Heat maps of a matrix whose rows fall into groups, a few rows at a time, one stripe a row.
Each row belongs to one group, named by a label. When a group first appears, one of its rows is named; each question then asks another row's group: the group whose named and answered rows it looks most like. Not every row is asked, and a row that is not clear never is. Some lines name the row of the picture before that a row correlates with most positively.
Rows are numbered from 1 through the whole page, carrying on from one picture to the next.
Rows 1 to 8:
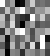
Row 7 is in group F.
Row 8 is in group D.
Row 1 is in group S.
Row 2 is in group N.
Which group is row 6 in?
D
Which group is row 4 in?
S
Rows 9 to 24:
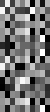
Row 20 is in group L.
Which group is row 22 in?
D
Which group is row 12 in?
D
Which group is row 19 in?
D
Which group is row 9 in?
L
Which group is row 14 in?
D
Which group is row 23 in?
L
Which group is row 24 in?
D
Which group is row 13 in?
L
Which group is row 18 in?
S
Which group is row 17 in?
L
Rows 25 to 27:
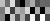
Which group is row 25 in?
S
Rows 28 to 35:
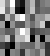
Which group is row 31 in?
D
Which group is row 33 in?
L
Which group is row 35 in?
D
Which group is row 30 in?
N
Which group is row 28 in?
S
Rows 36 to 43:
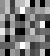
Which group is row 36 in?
L
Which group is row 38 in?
S
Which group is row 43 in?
D
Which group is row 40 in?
S
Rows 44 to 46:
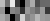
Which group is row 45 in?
D
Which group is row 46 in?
N
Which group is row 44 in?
S
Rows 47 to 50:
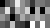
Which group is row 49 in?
N
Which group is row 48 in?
L
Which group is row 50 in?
F
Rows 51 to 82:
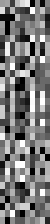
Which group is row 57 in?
L
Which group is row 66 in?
F
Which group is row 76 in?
N
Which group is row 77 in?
S
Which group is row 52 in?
F
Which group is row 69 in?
D
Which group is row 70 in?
S
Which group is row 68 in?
F
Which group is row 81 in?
S
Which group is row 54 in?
D
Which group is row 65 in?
F
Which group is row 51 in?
L
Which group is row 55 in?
D
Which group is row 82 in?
D
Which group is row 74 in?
N
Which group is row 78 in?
F
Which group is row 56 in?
F
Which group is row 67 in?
S
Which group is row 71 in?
N
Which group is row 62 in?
S
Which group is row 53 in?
N
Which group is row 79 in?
D
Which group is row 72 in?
L
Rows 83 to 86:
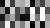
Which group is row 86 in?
L
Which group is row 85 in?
F
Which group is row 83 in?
L
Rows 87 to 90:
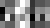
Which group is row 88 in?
N
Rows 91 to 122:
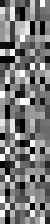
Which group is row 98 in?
S
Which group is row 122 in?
D
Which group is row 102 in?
L
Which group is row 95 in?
L
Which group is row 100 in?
F
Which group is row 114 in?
N
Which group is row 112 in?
L
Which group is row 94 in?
L
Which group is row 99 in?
N
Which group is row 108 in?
S
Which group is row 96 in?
N
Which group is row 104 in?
S
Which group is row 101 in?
N
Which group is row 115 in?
D
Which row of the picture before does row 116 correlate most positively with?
89
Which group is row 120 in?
L
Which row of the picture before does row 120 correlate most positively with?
89
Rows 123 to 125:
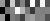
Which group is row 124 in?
N
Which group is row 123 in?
F
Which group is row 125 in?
D
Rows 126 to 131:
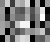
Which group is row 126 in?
L
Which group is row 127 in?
D
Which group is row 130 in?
D
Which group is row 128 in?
D
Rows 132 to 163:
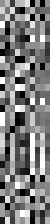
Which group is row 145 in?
S
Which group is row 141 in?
L
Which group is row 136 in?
D
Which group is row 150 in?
N
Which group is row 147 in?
N
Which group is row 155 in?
F
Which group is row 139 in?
N
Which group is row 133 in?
S
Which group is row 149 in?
S
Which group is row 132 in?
L
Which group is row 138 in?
D
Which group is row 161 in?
D
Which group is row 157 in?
L
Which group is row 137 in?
F
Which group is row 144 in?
N
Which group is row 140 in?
S
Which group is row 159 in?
F
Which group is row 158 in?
N
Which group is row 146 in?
F
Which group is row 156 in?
F
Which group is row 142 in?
N
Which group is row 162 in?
L
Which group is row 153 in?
F
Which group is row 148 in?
S
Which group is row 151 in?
F
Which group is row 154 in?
F
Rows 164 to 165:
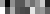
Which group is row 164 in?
D
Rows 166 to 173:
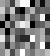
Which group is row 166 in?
L
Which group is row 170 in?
D
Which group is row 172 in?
D
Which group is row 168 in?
D
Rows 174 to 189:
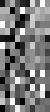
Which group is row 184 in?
F
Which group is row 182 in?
N
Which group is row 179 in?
N
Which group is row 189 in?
N
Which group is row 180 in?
S
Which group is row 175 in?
N
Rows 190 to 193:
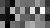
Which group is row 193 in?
D
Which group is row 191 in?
F
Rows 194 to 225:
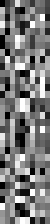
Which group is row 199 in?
N
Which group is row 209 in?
L
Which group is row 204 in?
F
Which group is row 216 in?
N
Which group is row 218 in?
L
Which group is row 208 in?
L
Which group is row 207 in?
F
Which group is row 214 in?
S
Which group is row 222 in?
N
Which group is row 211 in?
S
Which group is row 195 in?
S
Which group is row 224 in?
F
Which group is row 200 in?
N
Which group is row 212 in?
F
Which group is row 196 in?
D
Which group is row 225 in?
L
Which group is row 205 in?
F
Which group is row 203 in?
N
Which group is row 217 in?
N
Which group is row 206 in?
D
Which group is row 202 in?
L
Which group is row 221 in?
F
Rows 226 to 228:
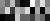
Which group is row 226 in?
F
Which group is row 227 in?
L
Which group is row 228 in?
N
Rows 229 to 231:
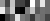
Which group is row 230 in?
S
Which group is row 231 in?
N
